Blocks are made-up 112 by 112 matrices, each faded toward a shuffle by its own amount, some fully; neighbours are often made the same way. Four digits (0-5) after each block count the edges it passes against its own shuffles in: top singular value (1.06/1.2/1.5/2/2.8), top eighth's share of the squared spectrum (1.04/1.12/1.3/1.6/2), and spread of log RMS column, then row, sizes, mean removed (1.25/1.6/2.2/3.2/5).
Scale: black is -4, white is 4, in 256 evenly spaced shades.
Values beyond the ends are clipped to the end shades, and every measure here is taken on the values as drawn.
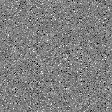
4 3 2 1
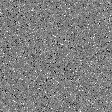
0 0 0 0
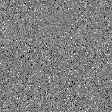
3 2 1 1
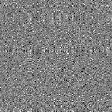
4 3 2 2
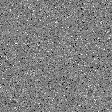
2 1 0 0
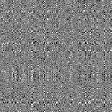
5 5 3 3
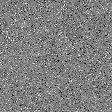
0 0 0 0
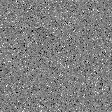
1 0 0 0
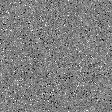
1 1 0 0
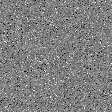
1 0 0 0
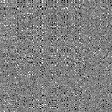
5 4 3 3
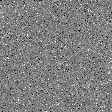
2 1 0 0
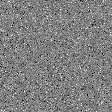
2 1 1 0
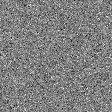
0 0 0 0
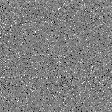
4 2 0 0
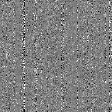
3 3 4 0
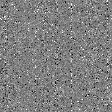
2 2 2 0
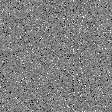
1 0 1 0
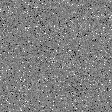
0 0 0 0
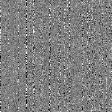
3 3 4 0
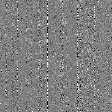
3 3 4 0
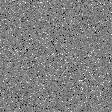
0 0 0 0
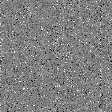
1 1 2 0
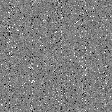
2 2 2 0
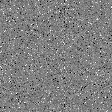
1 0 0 0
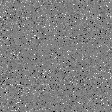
3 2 1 1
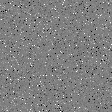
0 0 0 0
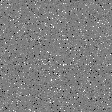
2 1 0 0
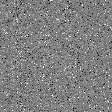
3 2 1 0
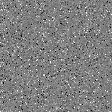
3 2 1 0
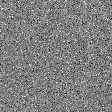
0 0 0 0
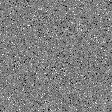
3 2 0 0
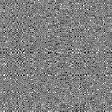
5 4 3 3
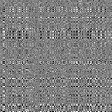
5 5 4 4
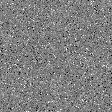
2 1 0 0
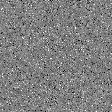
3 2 0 0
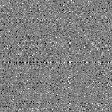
4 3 2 2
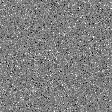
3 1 0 0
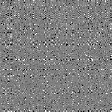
5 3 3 3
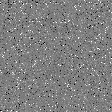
2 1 0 0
